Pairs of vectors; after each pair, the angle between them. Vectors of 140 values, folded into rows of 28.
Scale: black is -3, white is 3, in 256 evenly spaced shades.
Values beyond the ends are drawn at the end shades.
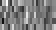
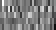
orthogonal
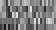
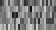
nearly opposite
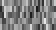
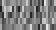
nearly parallel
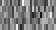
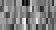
partly opposed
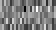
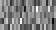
nearly parallel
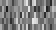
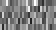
partly aligned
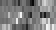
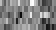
nearly opposite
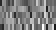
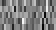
partly opposed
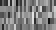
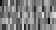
partly aligned
